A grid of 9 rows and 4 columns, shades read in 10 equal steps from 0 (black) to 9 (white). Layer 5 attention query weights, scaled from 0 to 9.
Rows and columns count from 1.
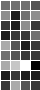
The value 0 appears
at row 7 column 4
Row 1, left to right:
4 4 4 3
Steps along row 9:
up down down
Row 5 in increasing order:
1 2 3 6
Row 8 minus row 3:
-1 1 -4 -1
